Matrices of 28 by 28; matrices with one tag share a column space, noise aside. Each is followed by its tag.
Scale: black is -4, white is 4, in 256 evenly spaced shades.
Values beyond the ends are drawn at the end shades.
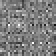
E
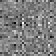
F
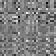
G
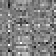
E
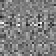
F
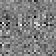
F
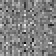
E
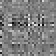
F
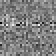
F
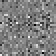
F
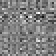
G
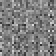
E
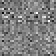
G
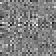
F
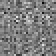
G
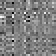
G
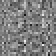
E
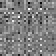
G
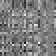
E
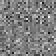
G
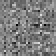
E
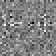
F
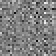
G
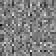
E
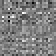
G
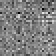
G
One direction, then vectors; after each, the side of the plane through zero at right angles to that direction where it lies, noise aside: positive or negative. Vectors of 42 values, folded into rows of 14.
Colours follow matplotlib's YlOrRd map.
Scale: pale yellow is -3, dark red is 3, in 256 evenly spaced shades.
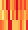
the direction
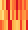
positive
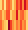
positive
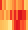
negative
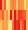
negative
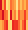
negative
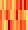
positive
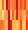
positive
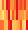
positive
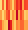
positive
